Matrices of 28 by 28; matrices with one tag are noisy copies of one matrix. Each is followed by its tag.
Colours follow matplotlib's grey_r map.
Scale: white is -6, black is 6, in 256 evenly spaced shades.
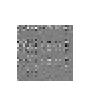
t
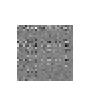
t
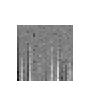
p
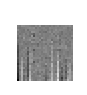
p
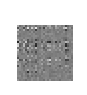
t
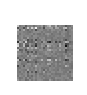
t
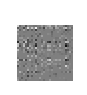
t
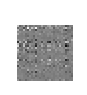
t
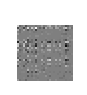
t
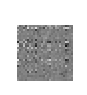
t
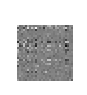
t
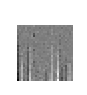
p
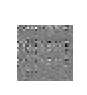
t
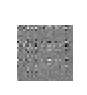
t
